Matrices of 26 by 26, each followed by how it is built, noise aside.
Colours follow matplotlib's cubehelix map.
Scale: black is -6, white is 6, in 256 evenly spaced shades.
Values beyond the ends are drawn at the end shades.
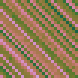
Toeplitz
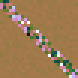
banded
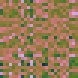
low rank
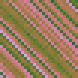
Toeplitz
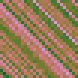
Toeplitz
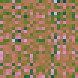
low rank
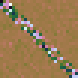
banded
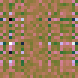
low rank
